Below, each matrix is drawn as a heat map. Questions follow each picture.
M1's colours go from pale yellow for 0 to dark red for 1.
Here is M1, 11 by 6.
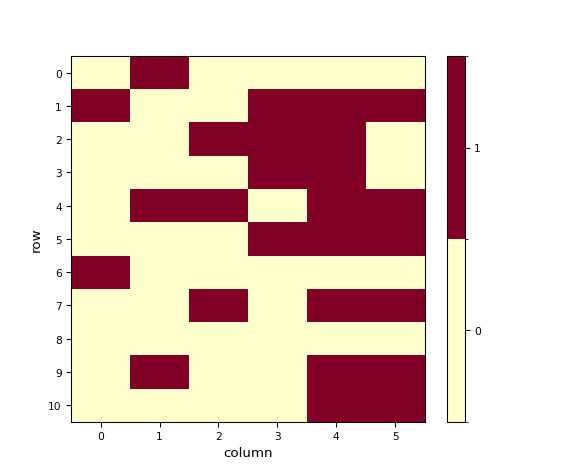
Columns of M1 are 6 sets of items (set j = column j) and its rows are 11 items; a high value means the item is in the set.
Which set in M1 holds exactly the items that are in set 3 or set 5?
4
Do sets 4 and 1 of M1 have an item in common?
yes
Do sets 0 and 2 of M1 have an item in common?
no
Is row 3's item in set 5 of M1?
no
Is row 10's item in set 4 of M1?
yes
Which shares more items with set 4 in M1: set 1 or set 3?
set 3
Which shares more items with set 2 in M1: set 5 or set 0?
set 5
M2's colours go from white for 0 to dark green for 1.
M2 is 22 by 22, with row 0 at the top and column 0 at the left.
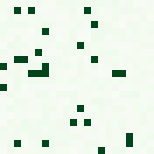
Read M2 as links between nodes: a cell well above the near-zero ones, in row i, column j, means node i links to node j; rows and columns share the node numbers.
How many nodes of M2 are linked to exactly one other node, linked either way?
6
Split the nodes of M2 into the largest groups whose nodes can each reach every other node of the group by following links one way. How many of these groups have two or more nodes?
1
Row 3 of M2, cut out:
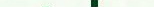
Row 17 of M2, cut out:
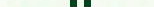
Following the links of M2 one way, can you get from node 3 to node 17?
no
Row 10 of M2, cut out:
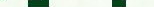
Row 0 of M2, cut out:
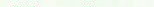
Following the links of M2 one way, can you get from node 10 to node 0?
yes
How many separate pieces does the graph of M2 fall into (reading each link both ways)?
2
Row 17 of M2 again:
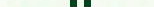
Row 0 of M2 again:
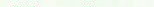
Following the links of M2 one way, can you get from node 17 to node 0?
yes
